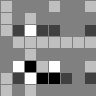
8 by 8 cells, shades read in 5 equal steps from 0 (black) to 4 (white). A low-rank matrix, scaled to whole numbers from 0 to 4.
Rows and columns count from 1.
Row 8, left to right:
3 2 3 2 2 2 2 2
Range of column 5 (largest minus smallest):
4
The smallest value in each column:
2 1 0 0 0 1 2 1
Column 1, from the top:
3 3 3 2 2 2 3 3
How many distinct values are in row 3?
4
